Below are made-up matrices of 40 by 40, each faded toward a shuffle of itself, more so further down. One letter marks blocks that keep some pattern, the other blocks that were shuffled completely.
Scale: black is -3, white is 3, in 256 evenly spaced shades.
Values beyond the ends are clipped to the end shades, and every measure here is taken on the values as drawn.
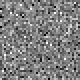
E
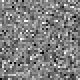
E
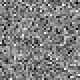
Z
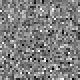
Z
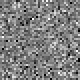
E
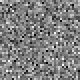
E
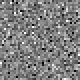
E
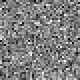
E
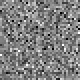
Z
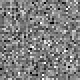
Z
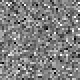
E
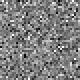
Z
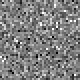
E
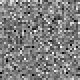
Z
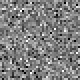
Z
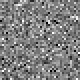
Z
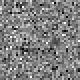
Z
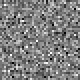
E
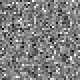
Z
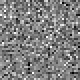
E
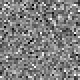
Z
